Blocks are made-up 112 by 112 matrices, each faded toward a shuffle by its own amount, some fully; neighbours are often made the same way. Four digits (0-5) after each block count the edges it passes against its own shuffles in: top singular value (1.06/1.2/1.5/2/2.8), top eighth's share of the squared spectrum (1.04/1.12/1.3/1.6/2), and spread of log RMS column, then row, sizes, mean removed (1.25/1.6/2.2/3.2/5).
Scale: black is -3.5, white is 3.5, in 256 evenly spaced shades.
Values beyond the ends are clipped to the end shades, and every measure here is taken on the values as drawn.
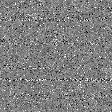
1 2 0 3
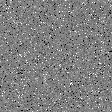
0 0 0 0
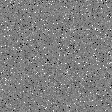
1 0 0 0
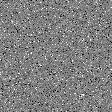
2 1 0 0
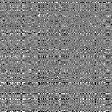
5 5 3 4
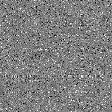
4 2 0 1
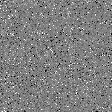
3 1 0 0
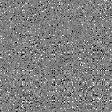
4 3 2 2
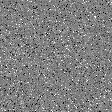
2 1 0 0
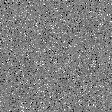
2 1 0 0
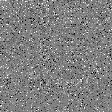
4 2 1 1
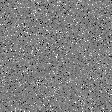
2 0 0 0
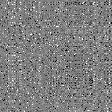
4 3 2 2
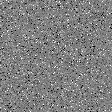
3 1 0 0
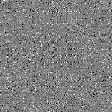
4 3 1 2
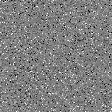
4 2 1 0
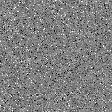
3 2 0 0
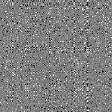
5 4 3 2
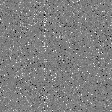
3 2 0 0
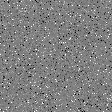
0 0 0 0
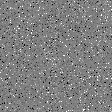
2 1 0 0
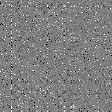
4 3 2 1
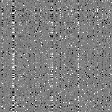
5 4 3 2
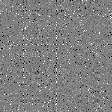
4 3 1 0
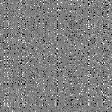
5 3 2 2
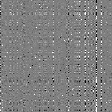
5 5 3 2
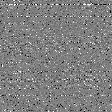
4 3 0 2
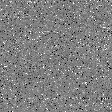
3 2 0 1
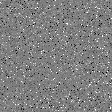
1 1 0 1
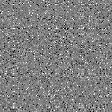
4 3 1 2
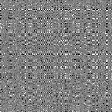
5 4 3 3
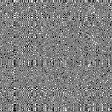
5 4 3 3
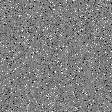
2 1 0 0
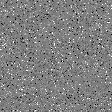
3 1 0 0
